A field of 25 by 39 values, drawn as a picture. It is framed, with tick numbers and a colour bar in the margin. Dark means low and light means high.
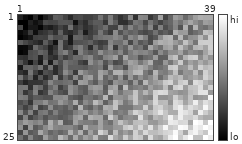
There is an overall slope up to the bottom right. The top left is the ninth with the lowest average. There are no regular stripes. The ninth with the highest average is the bottom right.
